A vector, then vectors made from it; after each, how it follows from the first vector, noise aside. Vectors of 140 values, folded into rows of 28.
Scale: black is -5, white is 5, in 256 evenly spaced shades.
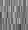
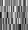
scaled up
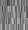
reversed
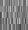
copied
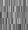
copied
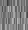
reversed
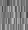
reversed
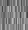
reversed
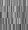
copied
